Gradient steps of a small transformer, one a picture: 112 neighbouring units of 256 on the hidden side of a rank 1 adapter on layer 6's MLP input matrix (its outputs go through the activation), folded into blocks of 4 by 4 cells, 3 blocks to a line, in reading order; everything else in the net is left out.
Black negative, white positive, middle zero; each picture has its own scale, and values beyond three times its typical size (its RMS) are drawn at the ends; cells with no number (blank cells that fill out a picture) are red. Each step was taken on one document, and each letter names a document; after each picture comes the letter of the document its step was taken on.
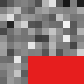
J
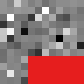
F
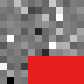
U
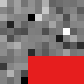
F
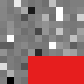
U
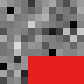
J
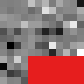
J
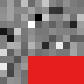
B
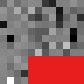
U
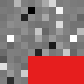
U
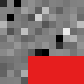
F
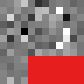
F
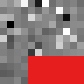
F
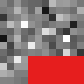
J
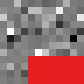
U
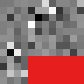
B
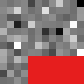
J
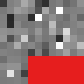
F
